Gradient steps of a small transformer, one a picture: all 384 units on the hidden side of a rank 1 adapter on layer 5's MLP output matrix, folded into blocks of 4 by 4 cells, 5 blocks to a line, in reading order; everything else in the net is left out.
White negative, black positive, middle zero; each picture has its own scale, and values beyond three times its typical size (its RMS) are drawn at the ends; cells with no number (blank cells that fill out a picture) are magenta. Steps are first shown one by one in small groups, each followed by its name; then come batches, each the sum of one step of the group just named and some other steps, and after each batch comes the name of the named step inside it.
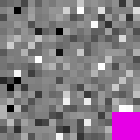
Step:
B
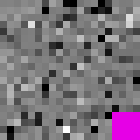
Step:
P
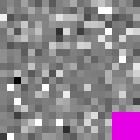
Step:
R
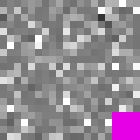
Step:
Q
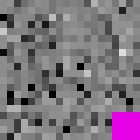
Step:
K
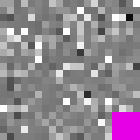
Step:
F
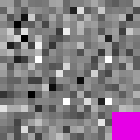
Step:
F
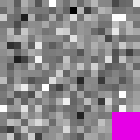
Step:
F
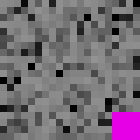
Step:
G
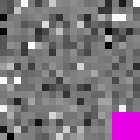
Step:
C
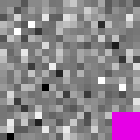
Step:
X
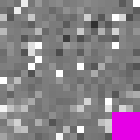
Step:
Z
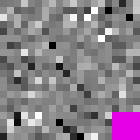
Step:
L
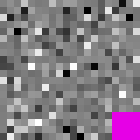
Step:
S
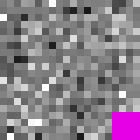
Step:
S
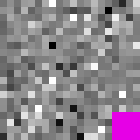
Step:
L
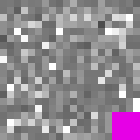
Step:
X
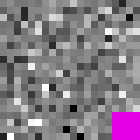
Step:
S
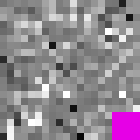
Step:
L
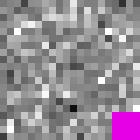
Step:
X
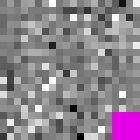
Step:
S
